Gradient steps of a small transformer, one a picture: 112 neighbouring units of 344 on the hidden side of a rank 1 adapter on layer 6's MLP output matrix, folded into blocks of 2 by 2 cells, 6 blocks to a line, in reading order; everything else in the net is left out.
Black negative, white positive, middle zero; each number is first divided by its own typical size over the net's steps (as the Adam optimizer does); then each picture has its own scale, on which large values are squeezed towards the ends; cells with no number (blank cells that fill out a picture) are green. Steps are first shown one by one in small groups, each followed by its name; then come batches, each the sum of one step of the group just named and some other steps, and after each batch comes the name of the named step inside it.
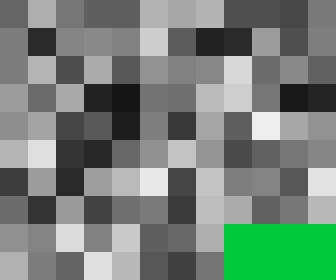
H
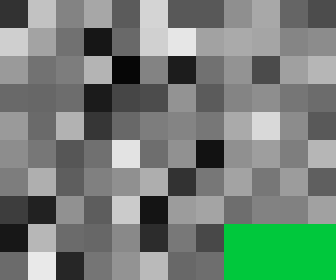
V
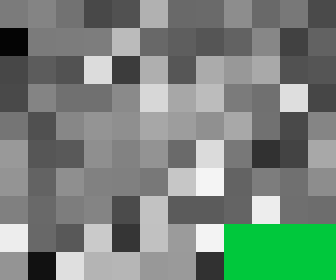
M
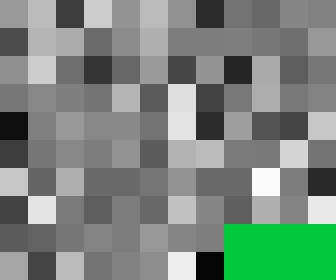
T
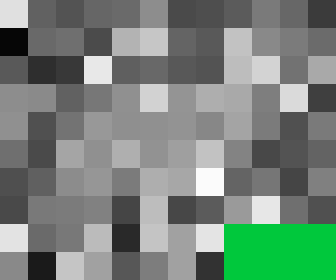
M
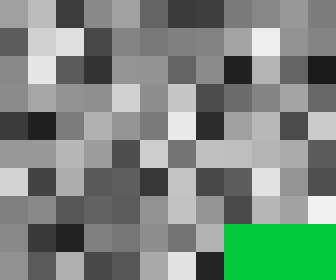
T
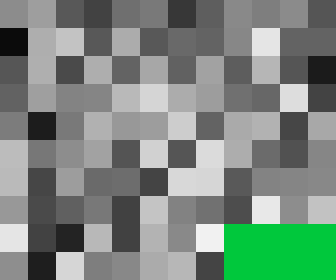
M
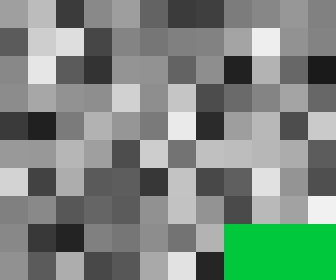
T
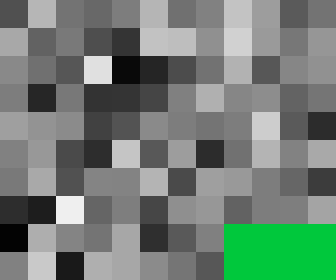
V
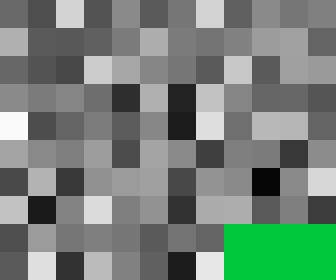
H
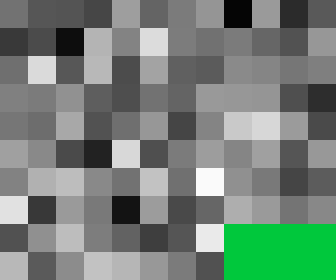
M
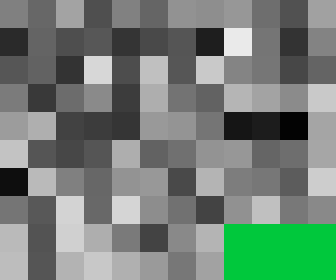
M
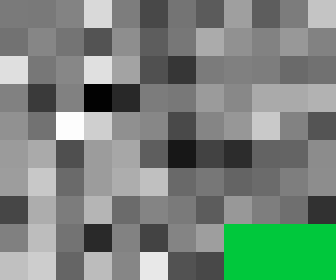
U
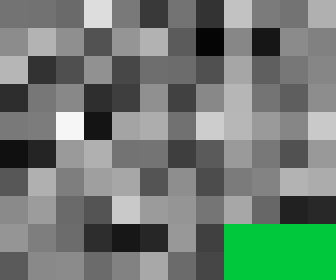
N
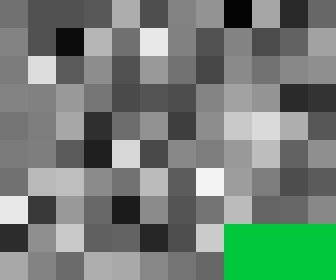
N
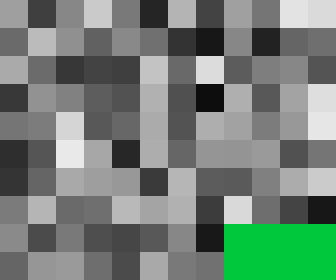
N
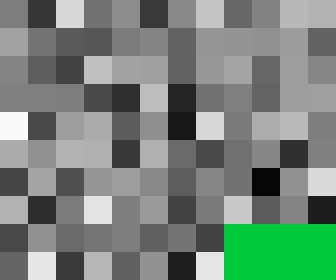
U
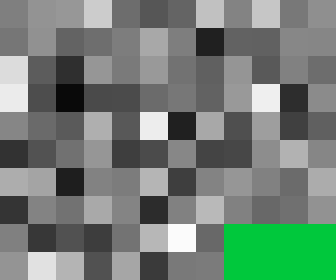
N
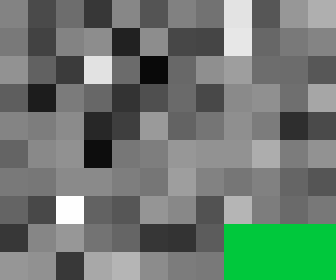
N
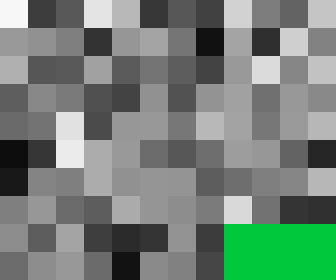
N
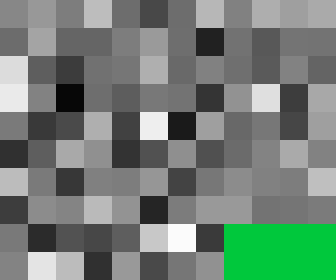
N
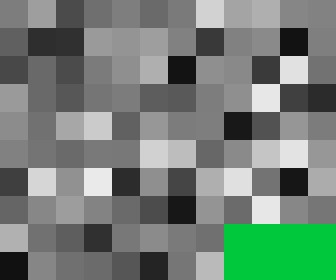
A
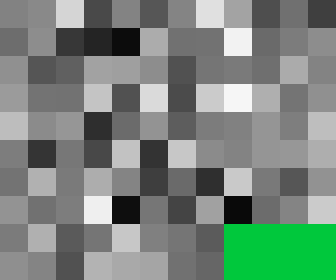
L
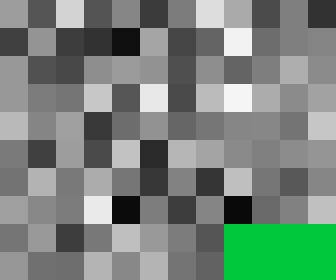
L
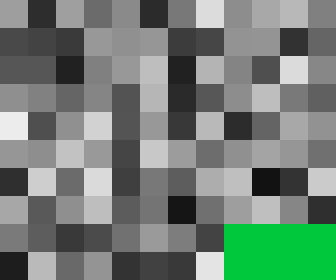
A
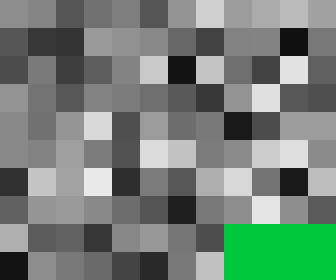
A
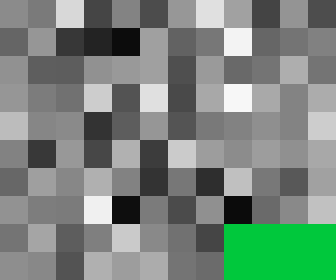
L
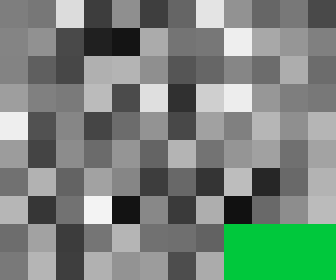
L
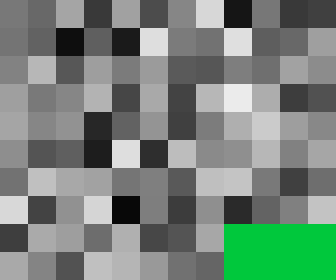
L
